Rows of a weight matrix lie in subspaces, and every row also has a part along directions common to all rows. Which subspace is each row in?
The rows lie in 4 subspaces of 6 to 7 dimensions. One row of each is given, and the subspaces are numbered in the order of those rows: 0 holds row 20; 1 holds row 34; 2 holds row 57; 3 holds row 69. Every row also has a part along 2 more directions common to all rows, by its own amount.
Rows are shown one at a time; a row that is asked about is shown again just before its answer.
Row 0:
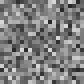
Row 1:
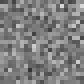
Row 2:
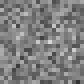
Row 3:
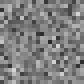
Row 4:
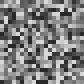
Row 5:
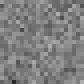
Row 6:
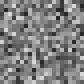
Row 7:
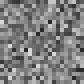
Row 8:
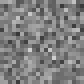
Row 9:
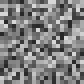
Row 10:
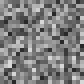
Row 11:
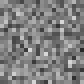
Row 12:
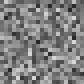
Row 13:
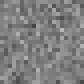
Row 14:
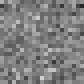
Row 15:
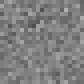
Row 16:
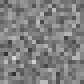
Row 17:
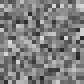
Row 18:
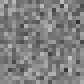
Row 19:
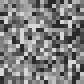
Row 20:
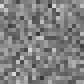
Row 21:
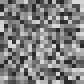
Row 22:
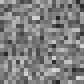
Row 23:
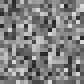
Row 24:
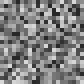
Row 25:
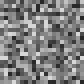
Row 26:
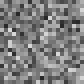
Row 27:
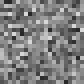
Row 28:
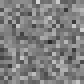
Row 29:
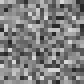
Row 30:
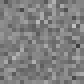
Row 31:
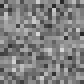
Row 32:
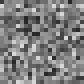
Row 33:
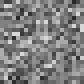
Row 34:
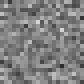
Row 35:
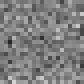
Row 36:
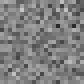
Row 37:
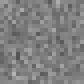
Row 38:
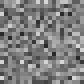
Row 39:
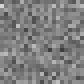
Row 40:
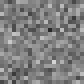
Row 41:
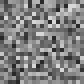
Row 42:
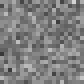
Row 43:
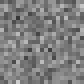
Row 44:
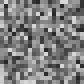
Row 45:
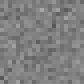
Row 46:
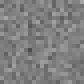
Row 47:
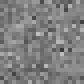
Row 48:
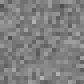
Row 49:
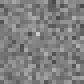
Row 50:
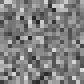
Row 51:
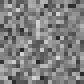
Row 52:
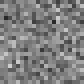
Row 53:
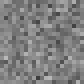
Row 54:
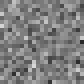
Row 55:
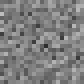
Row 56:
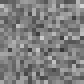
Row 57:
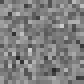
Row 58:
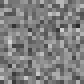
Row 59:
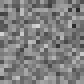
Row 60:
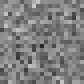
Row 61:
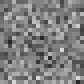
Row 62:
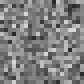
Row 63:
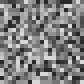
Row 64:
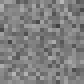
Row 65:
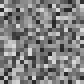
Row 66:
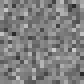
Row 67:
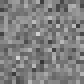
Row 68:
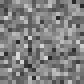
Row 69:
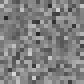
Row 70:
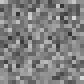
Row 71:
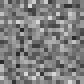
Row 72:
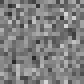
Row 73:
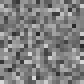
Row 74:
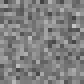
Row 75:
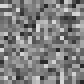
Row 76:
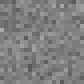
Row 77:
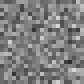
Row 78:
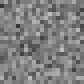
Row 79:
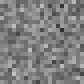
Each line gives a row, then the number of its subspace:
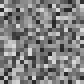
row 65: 3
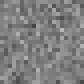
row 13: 1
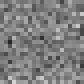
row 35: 1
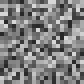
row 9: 0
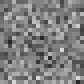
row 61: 1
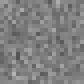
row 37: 3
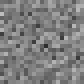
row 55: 0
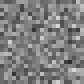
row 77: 2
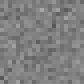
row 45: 3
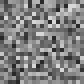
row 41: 3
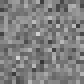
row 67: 3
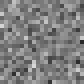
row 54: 2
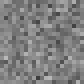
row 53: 1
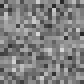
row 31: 2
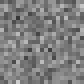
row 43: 3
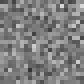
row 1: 2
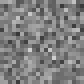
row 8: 3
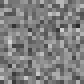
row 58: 1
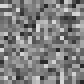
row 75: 1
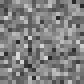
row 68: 2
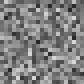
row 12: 3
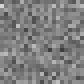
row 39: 2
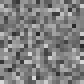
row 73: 0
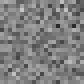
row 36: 2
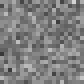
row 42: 2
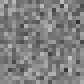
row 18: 2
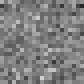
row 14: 1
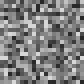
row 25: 1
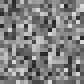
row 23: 2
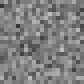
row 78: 1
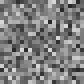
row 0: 0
